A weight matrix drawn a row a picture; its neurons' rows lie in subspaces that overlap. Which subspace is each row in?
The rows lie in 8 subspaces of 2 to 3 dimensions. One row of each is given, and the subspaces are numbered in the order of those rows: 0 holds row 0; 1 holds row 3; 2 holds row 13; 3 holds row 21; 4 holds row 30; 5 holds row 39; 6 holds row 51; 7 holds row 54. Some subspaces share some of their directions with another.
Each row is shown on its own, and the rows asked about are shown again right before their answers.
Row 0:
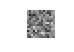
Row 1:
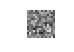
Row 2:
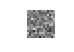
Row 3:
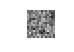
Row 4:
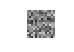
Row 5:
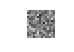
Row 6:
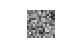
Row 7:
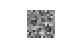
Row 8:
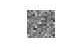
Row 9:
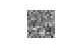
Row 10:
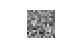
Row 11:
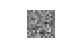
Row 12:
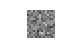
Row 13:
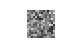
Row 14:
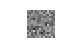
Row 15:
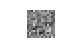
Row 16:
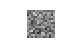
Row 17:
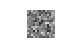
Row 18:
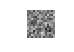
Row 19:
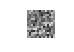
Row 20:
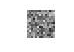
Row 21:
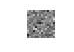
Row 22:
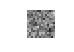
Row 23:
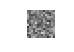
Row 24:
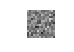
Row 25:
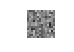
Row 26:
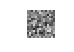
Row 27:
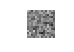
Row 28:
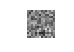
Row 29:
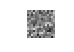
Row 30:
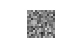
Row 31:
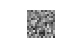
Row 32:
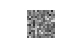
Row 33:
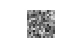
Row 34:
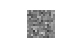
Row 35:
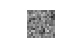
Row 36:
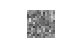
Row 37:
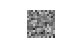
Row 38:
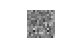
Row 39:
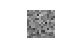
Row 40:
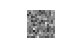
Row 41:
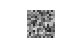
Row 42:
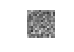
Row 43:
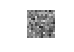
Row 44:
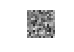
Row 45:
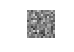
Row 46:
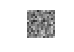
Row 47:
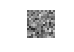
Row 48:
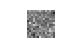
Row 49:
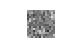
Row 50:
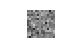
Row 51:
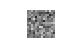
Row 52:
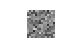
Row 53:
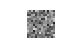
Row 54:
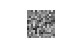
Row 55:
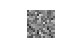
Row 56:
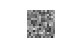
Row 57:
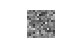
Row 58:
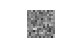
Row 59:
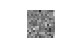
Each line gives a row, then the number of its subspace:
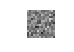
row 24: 3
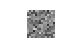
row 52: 3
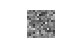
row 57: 5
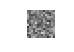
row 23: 0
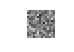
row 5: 5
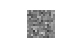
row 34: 0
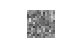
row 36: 1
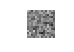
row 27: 0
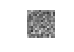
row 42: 4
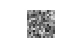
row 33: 1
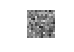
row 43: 6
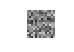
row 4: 7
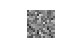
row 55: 5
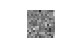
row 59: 6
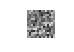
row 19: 4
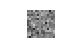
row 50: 5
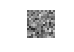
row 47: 5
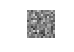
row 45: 2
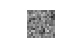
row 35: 1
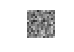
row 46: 2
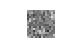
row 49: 1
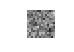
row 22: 6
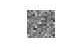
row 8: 3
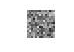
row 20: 6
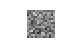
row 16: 4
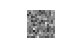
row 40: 0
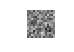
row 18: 4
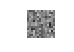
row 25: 5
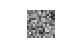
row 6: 1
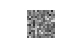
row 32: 7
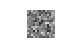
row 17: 0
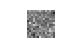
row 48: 6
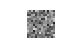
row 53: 3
